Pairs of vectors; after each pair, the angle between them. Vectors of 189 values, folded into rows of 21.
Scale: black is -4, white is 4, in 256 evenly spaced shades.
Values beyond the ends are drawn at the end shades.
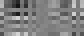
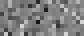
orthogonal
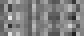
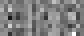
nearly opposite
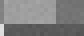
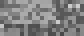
partly aligned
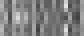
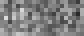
partly aligned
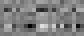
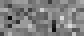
partly opposed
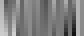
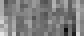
nearly parallel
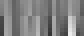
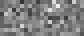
orthogonal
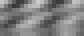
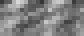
nearly opposite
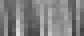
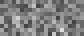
orthogonal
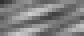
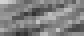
nearly opposite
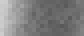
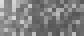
partly aligned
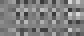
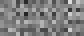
nearly parallel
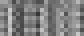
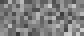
orthogonal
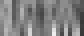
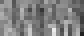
nearly parallel
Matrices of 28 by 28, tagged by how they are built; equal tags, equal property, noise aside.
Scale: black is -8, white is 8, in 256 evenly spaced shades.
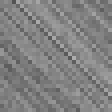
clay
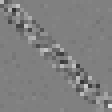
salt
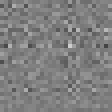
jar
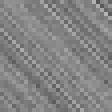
clay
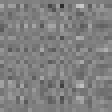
jar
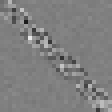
salt
